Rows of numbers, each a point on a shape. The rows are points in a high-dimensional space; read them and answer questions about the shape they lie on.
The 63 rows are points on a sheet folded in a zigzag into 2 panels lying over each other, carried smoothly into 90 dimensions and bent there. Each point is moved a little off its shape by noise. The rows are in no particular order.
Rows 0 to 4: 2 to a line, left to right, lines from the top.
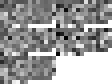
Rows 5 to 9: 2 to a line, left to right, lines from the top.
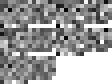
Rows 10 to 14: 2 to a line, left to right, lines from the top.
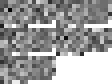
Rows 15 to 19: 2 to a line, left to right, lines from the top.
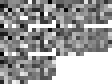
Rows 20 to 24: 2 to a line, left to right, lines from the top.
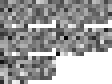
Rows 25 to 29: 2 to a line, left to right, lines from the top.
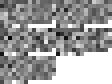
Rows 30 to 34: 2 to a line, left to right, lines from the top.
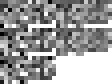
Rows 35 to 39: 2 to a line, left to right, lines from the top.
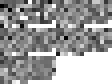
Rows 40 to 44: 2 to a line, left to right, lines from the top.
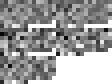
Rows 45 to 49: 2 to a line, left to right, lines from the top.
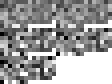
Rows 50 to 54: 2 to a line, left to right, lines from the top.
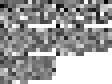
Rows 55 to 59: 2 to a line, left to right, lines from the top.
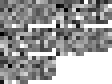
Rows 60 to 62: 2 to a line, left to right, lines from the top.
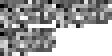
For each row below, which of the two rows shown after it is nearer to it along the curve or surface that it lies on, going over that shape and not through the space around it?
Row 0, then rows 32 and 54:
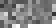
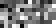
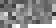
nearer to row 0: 54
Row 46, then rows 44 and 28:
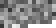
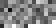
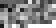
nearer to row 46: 28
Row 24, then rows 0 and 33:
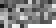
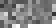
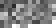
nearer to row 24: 0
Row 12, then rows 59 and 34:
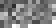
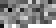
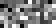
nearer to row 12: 59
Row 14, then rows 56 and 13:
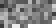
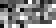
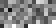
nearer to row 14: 56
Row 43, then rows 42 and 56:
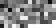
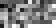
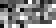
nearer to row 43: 56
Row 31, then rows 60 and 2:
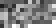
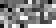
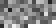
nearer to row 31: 60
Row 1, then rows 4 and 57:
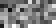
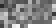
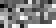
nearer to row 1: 57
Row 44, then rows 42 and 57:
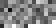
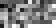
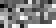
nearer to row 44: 42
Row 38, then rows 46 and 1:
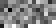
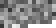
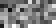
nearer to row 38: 1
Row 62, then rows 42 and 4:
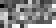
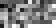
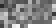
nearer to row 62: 4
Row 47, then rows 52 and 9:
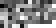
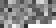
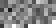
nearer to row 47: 52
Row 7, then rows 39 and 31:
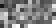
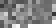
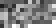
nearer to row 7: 39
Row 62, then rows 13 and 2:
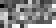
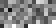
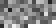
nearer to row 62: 2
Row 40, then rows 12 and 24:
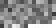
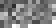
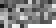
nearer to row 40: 24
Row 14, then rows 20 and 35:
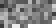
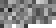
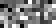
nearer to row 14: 35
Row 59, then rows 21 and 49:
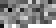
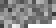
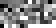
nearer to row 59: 49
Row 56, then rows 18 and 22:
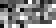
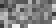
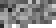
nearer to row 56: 22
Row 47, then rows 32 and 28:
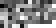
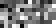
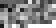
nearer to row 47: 32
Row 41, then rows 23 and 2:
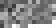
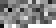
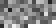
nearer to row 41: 23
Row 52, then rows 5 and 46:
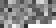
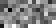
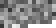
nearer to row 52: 46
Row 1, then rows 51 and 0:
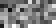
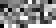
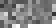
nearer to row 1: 51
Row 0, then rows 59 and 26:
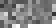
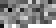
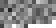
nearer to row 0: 59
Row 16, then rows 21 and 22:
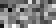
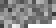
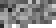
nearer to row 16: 22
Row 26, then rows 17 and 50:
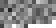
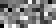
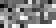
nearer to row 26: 17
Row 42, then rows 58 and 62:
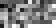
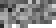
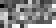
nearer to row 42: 58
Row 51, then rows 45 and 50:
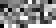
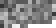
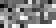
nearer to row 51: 50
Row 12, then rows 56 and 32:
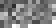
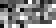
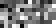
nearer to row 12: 56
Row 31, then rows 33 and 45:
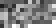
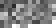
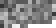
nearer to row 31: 33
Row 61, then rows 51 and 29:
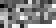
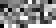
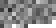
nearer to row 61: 51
